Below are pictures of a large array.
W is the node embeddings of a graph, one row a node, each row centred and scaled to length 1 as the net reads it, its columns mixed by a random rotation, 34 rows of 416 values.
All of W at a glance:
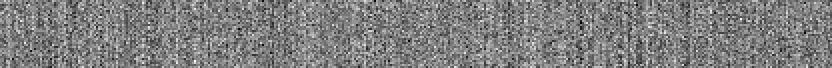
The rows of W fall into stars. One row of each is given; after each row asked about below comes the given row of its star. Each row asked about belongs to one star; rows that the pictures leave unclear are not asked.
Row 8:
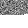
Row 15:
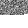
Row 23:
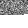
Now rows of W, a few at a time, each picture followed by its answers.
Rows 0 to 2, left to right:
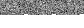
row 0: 15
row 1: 23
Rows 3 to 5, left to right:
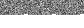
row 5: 8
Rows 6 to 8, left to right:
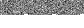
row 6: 8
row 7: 15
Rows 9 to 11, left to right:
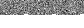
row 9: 15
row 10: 23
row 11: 8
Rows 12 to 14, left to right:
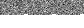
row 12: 15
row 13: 8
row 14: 8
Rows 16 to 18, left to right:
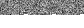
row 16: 15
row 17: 8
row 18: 15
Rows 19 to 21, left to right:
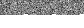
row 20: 23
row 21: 23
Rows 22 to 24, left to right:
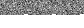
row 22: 23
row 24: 23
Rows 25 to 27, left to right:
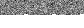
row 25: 15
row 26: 8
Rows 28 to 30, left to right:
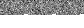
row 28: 23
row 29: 8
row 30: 23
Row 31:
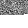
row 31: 23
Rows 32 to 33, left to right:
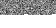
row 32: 15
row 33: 23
